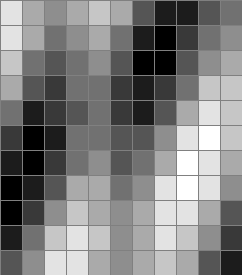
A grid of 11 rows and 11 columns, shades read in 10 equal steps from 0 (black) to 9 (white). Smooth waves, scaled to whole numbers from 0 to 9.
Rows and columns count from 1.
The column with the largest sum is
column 10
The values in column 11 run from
1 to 7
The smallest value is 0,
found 7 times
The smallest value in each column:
0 0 1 3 4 2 0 0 1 3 1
